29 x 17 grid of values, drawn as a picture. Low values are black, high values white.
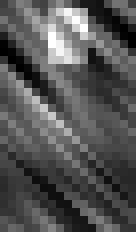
On average the colour sits 30% of the way up the scale. An odd patch, higher than its surroundings, sits in the top middle. The ninth with the highest average is the top middle. Most values sit low, with a long tail of high ones.
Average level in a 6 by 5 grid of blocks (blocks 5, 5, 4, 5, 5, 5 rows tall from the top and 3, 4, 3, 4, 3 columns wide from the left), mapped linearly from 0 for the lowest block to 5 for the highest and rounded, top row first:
24520
03512
22211
23321
10110
11011
